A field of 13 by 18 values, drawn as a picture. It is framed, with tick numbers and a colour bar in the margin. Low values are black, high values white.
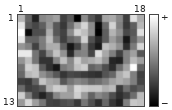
Slope: none. Average level on the scale: 50%. Ninth with the lowest average: top middle. Rings: centred on the top middle.
